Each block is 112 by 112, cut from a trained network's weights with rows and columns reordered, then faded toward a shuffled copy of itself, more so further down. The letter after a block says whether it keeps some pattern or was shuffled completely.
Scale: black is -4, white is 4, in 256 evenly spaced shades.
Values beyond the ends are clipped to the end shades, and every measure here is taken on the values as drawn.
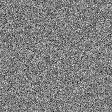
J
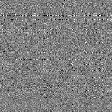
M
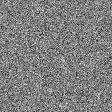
J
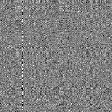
M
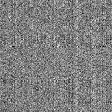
M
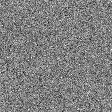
J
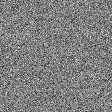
J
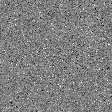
J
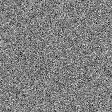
J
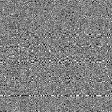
M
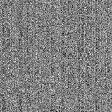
M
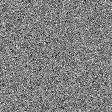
J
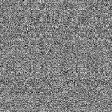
M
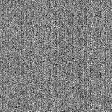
M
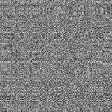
M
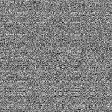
M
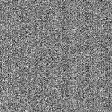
M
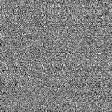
M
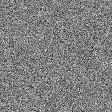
J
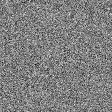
J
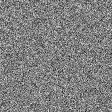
J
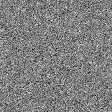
J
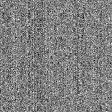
M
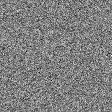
J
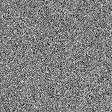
J
